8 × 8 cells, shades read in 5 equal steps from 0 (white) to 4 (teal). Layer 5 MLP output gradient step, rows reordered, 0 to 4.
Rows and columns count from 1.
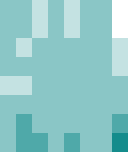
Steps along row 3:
down up same same same same down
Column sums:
15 16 15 16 15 16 16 13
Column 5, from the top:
1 1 2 2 2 2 2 3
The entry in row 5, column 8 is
2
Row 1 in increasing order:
0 1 1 2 2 2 2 2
